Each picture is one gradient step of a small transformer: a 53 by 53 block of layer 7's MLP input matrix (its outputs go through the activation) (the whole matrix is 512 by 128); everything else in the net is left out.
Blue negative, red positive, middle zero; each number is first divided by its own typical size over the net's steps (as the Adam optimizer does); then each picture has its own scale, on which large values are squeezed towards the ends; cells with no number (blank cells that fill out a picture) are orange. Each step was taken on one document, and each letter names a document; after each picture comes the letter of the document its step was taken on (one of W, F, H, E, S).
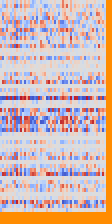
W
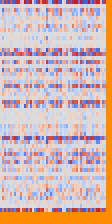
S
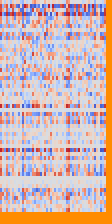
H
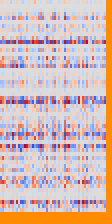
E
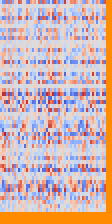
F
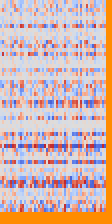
S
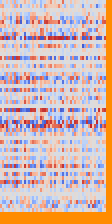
W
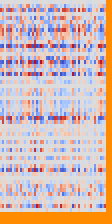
H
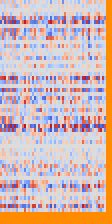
W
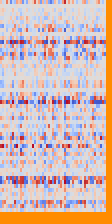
E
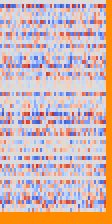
H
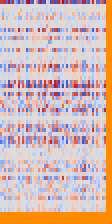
F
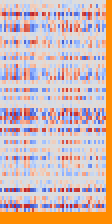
W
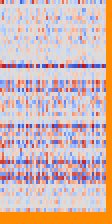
F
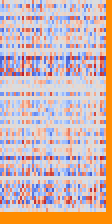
H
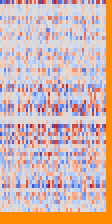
F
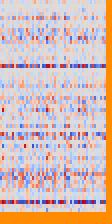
E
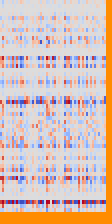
E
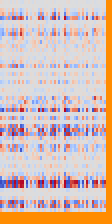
E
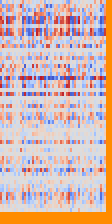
H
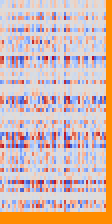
E
